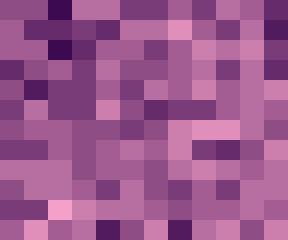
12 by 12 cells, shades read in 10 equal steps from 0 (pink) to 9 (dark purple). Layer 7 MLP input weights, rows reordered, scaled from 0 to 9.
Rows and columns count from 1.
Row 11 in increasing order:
0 2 3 3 3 4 4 4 4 5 6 6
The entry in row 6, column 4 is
6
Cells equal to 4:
32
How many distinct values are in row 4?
5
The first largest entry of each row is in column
3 12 3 1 2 7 6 10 4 5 1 5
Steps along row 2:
up same down up down same down up up down up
